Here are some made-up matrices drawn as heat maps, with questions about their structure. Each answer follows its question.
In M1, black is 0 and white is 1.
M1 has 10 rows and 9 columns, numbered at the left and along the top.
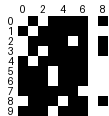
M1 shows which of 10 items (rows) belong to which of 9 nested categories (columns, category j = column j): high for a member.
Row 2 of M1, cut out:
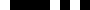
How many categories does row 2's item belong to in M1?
3
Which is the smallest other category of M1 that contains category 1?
8
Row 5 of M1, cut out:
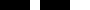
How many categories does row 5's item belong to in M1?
3
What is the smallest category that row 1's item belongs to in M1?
1
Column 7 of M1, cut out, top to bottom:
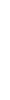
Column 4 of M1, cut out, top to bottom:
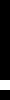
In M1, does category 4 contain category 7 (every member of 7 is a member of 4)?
no
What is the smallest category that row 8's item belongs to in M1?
4
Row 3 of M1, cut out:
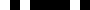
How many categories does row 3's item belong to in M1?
3
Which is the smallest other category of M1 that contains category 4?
0
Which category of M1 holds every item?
7
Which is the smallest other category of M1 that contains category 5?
0
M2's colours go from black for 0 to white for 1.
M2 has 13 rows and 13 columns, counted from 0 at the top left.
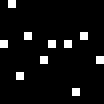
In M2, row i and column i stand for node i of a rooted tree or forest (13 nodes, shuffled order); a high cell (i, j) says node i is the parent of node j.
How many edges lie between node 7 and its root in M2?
0
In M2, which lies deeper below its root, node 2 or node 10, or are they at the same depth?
node 2
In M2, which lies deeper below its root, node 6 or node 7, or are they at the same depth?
node 6
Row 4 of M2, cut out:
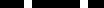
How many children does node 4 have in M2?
2
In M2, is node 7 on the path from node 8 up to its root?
yes
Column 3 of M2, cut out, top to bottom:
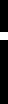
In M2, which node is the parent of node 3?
4
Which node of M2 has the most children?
5
